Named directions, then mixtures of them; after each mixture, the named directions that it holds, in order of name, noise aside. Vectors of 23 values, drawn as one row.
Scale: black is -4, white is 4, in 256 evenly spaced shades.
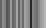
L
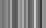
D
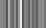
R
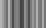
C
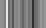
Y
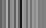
R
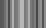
C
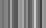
D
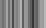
L, R, Y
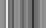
Y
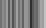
L, Y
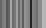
L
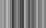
C, Y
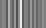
R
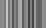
D, R, Y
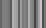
C, D
